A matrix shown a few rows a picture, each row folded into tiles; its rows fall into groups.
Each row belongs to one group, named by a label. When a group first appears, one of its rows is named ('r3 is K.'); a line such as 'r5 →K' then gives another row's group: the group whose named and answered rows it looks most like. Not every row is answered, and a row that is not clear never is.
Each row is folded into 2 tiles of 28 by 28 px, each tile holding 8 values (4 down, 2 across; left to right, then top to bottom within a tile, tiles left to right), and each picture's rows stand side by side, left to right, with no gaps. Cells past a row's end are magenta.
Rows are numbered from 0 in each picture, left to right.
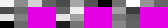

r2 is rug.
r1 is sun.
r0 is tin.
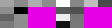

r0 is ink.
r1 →tin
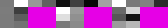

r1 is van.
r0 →rug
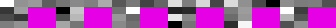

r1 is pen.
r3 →tin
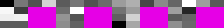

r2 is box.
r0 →van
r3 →rug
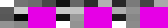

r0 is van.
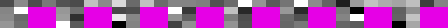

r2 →tin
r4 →rug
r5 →rug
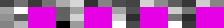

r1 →box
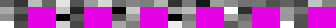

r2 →pen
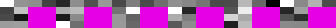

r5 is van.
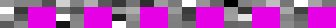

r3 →rug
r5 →rug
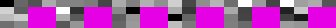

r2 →ink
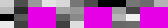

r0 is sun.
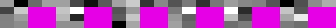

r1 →van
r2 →box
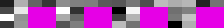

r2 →pen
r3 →box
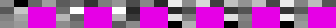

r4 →tin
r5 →tin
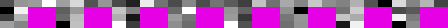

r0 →pen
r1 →box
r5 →ink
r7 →tin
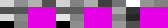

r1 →tin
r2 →rug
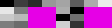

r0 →van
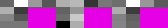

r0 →rug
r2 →rug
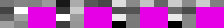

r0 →pen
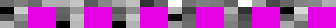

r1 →box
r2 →box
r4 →rug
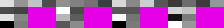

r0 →tin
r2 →tin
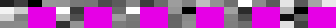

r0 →van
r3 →ink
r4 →rug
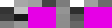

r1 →rug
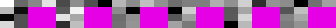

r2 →ink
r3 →pen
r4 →box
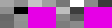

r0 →ink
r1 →rug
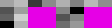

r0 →box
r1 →ink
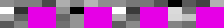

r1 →ink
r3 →van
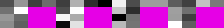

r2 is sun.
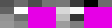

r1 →van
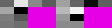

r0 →rug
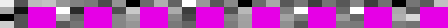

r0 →sun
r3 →rug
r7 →van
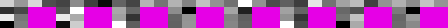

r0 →tin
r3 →ink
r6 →box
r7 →ink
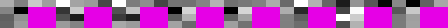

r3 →pen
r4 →pen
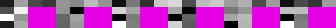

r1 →ink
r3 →sun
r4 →box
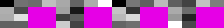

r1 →sun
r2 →van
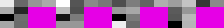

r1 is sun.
